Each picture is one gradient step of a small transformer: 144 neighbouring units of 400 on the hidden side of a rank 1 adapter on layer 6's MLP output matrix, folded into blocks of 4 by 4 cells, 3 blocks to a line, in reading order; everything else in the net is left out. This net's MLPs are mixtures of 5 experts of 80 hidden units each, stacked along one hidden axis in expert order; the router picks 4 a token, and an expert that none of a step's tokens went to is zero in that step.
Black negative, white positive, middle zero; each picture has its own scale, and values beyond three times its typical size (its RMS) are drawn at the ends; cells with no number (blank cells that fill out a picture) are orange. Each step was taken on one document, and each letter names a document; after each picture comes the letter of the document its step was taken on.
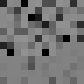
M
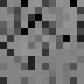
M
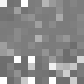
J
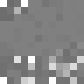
J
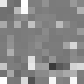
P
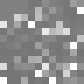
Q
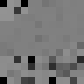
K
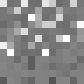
M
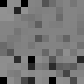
K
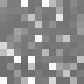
K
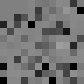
Q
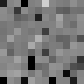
K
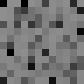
P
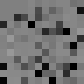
Q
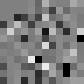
Q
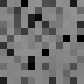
M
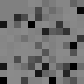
Q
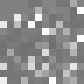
Q
